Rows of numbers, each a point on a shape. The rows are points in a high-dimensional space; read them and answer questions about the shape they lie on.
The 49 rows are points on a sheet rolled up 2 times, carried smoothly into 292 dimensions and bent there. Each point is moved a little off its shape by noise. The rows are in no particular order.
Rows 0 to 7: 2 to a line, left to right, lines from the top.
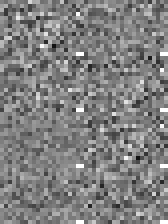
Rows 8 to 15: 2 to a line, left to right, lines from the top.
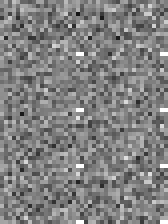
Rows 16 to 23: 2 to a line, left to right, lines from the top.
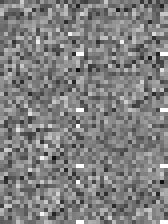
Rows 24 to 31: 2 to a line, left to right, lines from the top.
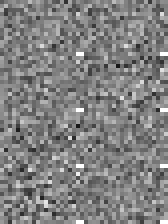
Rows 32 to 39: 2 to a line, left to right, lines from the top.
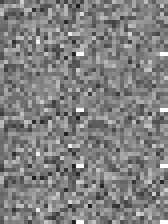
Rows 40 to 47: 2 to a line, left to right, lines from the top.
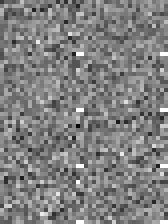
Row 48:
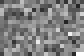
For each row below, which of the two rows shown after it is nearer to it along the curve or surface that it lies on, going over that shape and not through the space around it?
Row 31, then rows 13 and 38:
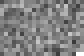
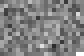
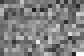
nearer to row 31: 13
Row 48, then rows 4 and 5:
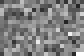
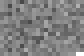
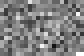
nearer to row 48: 5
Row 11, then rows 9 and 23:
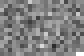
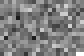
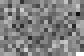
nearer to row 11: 23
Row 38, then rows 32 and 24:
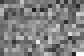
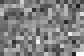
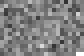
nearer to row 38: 32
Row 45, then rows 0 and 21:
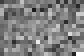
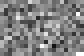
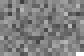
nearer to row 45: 0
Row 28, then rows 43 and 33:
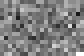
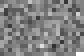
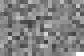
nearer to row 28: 33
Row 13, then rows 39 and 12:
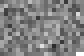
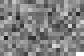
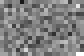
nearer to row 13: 12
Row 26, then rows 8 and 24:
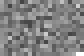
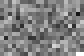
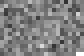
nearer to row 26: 24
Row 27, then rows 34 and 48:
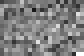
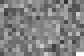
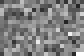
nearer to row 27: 48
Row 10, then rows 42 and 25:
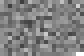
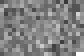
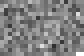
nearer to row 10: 25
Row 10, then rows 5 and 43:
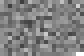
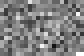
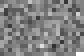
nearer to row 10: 43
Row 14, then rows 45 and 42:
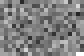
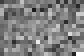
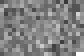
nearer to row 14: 42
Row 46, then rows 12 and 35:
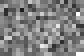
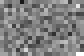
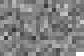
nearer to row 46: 12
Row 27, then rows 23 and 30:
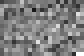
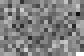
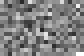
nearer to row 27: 30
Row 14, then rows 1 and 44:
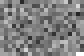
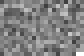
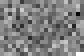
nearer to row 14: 44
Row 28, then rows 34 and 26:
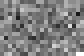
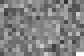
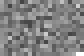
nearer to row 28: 26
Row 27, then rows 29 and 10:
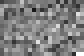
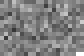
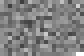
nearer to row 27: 10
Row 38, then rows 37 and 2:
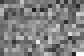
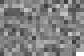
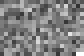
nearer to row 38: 2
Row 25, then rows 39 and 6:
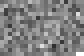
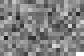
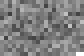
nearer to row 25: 6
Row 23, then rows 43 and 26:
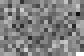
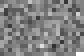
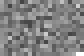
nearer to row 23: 26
